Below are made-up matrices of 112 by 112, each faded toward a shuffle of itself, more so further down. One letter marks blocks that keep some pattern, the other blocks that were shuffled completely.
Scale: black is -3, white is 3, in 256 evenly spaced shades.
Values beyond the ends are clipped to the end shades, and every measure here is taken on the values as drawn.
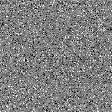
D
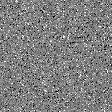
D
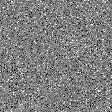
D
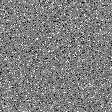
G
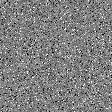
G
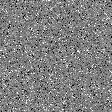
G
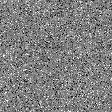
D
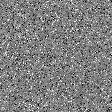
G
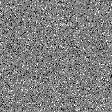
D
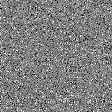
D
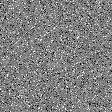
G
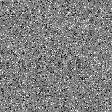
D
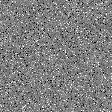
G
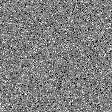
G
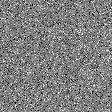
G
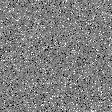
G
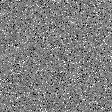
G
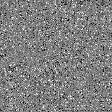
D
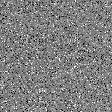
D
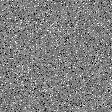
G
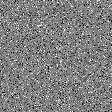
G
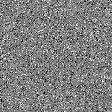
D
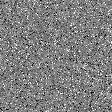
G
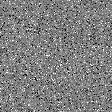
D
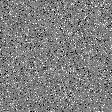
G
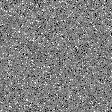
G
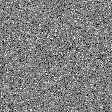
G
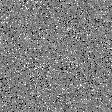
G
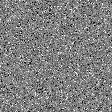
G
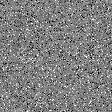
D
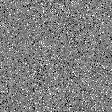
D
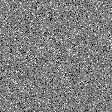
G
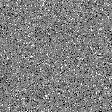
D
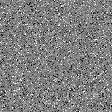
D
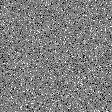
G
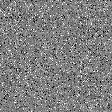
D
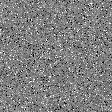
G
